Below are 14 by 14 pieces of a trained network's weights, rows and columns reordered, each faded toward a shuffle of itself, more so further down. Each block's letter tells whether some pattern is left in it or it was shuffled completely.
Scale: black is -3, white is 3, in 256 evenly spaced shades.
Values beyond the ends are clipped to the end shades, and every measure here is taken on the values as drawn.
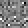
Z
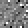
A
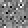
A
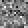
A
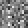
Z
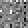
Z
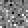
A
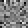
Z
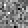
A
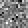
A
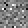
A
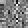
Z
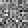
Z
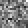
Z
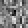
Z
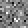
A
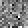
Z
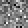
A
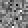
A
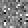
A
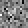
A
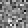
A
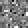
A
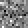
A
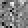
Z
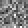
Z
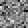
A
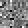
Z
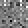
Z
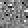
A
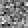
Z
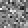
A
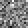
A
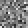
A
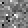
A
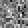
Z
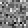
A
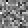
A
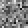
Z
